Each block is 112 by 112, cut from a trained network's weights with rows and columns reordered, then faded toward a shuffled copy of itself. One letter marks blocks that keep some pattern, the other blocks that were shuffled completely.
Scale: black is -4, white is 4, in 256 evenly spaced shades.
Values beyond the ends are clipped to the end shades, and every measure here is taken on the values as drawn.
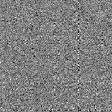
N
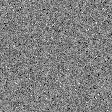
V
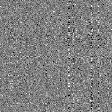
N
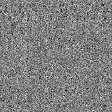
N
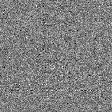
N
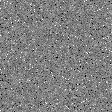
V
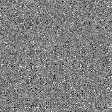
N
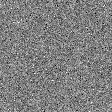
V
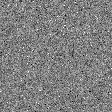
V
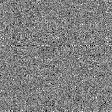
N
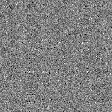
N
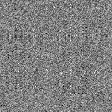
N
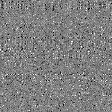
N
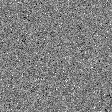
V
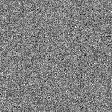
N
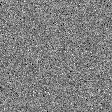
V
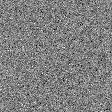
V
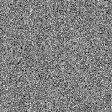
N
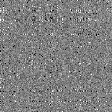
N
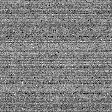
N
